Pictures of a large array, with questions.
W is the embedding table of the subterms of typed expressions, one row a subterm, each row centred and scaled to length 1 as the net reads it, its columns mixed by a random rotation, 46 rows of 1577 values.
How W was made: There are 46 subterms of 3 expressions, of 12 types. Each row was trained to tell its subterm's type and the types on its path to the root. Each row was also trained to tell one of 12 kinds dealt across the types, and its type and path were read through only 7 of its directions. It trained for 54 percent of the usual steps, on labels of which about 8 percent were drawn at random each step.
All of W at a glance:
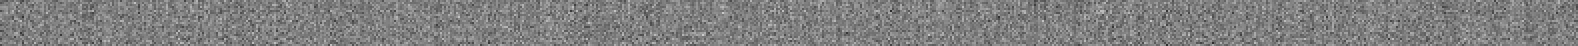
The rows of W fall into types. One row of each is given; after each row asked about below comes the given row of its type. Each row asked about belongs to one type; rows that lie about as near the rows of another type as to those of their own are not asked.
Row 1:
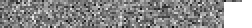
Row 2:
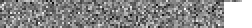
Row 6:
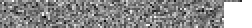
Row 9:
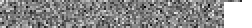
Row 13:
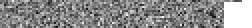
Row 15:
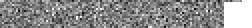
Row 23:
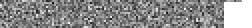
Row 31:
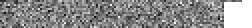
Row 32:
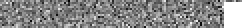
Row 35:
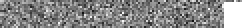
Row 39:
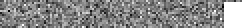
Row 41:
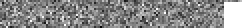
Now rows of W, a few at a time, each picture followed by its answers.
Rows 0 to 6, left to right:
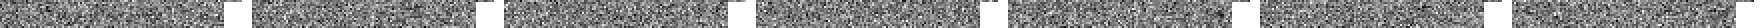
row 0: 39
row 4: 13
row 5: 1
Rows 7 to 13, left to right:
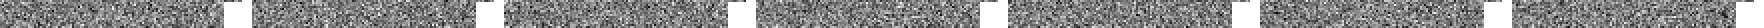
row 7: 9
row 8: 31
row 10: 13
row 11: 2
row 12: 9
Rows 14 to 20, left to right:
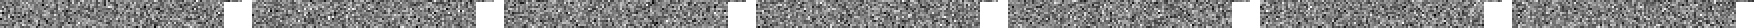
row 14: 9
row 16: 1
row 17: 31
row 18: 1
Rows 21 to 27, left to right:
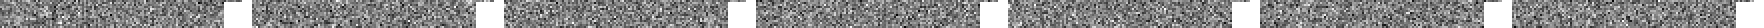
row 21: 6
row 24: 31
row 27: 41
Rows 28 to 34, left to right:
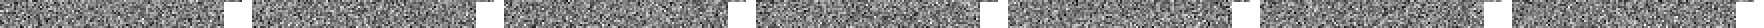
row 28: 9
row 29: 41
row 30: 2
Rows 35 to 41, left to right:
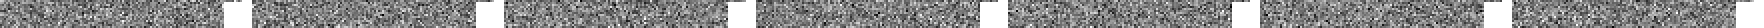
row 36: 2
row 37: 41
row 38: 39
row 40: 1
